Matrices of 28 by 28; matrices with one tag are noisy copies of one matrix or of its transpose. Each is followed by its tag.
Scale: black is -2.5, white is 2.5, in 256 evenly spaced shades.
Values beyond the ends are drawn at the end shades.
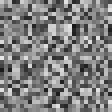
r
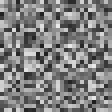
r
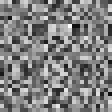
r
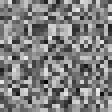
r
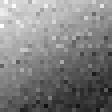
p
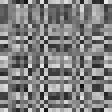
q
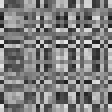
q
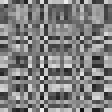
q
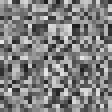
r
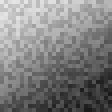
p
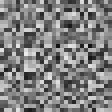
r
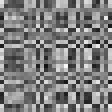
q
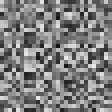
r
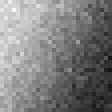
p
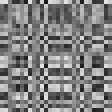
q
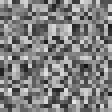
r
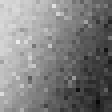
p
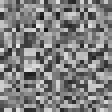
r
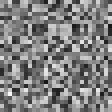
r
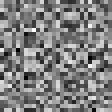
r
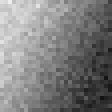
p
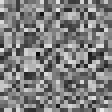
r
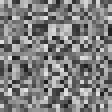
r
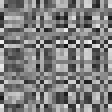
q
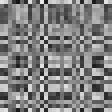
q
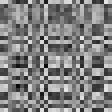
q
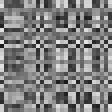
q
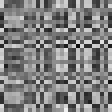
q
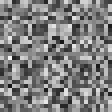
r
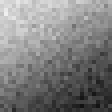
p
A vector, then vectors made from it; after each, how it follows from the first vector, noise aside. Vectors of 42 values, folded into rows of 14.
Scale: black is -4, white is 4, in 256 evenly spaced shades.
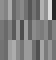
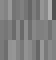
shrunk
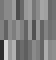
reversed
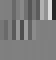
partly zeroed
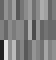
reversed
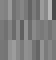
shrunk
